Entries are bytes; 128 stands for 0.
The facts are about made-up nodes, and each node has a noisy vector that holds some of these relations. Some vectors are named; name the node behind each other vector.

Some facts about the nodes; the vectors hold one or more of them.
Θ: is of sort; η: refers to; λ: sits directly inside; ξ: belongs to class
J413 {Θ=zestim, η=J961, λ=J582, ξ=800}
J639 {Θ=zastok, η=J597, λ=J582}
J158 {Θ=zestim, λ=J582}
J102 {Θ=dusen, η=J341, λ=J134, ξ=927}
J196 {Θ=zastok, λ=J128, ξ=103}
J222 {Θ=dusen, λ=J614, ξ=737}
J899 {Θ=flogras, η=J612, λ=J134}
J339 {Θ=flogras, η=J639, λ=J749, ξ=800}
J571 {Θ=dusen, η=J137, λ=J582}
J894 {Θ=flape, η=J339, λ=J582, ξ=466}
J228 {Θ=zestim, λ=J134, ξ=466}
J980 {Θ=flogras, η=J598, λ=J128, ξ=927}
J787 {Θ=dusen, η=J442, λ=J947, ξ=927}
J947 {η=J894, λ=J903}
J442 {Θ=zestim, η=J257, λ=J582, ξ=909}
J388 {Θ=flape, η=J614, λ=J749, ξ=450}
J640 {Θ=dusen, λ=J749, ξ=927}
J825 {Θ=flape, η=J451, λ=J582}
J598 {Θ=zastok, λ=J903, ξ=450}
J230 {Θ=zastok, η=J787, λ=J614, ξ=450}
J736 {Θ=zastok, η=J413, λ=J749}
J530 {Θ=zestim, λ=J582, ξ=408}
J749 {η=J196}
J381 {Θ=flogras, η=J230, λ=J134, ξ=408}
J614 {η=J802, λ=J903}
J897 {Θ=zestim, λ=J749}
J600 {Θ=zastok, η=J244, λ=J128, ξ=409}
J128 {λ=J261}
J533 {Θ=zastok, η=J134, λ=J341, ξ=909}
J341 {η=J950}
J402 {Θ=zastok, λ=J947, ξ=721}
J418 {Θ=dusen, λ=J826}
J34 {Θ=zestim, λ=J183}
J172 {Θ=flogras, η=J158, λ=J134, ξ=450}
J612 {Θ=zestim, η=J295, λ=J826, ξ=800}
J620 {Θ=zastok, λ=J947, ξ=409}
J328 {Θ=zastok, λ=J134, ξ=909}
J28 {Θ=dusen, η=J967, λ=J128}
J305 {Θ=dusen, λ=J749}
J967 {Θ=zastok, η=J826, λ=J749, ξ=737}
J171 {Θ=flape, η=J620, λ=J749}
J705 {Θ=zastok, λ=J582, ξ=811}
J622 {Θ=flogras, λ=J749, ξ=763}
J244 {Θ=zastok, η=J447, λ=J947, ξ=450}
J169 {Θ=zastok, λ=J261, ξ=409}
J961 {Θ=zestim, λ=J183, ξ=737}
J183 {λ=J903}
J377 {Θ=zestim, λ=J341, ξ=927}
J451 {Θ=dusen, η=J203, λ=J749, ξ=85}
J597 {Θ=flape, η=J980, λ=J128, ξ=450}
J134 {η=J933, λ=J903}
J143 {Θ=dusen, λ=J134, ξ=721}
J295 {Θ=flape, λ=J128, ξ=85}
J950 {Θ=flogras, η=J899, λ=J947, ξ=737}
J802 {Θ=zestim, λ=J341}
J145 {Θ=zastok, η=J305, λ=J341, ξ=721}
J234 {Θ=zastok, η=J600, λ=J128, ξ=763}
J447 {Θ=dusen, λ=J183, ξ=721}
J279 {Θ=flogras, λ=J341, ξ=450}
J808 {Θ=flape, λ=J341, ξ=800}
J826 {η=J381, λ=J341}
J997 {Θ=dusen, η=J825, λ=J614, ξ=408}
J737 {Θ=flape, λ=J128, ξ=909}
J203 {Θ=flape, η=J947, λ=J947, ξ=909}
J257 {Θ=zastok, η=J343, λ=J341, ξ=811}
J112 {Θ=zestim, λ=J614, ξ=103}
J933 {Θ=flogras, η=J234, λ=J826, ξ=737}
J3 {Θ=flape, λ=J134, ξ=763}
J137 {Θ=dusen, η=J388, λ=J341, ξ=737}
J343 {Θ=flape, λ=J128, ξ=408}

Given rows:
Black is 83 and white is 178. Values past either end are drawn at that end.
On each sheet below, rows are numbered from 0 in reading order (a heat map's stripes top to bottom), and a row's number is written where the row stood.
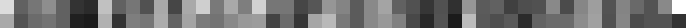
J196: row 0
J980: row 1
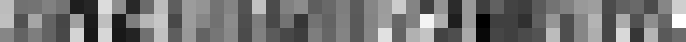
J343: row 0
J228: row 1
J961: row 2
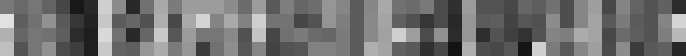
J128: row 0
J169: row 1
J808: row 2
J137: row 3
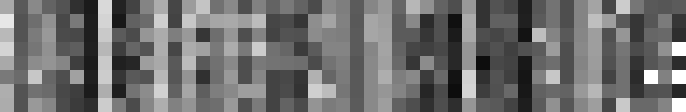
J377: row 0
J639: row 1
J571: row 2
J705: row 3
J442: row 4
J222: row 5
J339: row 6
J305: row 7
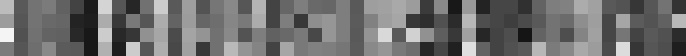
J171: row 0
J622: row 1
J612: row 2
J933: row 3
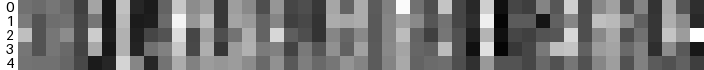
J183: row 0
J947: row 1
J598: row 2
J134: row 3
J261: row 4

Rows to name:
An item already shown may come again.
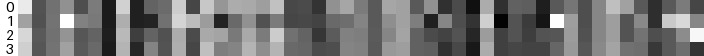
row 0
J639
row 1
J787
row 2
J705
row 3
J533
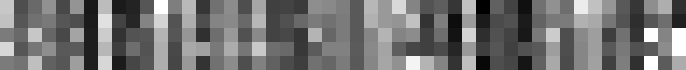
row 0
J203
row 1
J825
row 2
J222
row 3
J705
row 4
J112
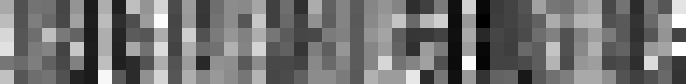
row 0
J172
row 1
J3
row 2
J967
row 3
J328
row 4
J614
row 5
J597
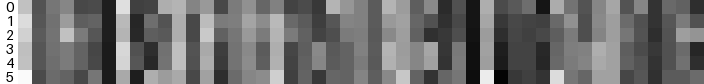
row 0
J451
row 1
J736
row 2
J257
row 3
J388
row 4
J388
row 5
J899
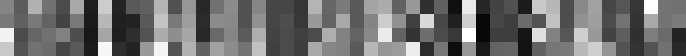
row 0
J997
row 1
J903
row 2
J950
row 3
J894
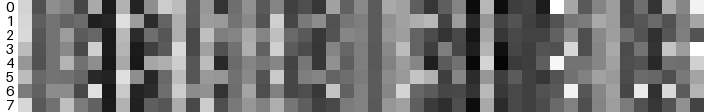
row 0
J102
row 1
J295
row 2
J736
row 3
J598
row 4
J381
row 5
J737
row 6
J447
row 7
J967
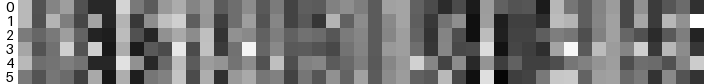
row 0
J28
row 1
J143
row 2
J826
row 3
J244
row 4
J343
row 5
J134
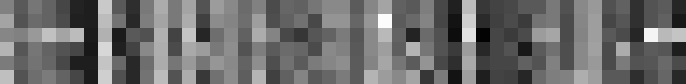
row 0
J749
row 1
J341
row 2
J230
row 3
J413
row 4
J582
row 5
J388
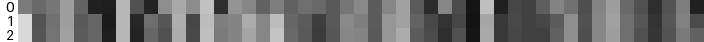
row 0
J826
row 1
J736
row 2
J736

